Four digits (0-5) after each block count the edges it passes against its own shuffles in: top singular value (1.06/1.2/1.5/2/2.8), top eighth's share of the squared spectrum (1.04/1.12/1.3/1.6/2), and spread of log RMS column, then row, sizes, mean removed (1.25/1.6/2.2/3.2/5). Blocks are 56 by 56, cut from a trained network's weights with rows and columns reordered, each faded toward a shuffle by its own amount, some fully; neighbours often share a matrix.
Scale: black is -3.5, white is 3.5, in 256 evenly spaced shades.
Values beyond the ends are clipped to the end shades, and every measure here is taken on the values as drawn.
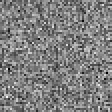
0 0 0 0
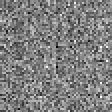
3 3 1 1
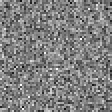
2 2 0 0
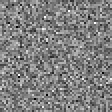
0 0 0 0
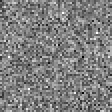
1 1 0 0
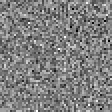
0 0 0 0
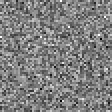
0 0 0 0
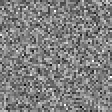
0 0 0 0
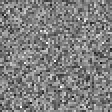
0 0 0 0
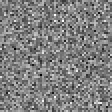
1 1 0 0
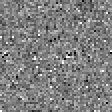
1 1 0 1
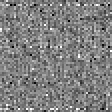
3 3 0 2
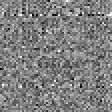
3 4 0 2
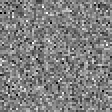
2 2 0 1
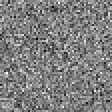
2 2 0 0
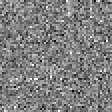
2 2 0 1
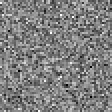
0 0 0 0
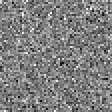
1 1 0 0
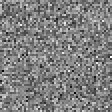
1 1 0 0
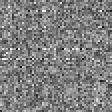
3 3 0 2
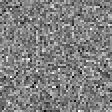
2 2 0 1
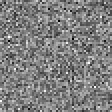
1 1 0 0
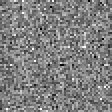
1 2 0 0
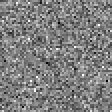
1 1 0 0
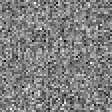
3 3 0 1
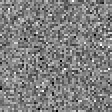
1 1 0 0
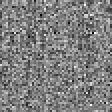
3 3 0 0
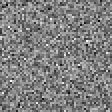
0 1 0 0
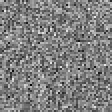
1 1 0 0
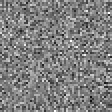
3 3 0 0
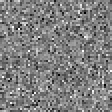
2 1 0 0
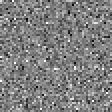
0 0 0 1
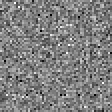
2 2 0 1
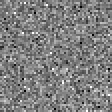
1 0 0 0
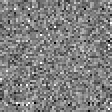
2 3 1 1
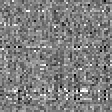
3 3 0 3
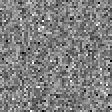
1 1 1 0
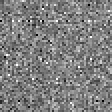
2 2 0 1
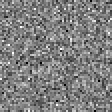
2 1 0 0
